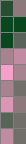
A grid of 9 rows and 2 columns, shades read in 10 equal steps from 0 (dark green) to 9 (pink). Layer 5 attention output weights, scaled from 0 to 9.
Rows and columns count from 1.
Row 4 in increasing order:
6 7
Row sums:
6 0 3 13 15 10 13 7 11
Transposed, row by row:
1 0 0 6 9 6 8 3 7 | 5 0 3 7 6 4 5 4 4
